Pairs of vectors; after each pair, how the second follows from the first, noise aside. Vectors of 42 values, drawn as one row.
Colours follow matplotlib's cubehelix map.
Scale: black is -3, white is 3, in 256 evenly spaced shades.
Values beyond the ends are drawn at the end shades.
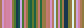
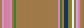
partly zeroed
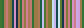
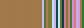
partly zeroed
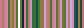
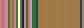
partly zeroed
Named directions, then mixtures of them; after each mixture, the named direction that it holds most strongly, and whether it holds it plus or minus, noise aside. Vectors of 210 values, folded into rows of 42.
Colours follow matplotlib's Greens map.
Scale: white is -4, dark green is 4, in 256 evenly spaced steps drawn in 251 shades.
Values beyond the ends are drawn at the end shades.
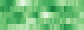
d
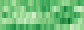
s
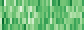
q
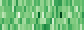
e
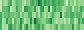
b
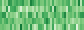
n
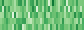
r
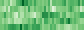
d, minus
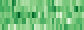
e, minus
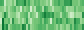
q, plus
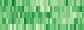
s, minus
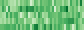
n, minus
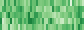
q, minus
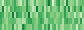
r, minus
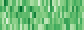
q, minus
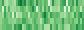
r, plus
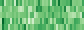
q, plus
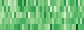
r, plus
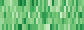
r, plus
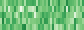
q, plus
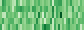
e, plus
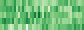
s, minus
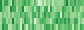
b, minus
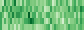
r, minus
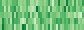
r, minus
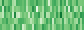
r, plus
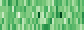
e, plus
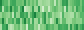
b, minus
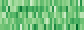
n, minus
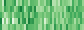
q, minus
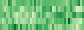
s, plus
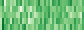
q, plus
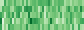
b, plus
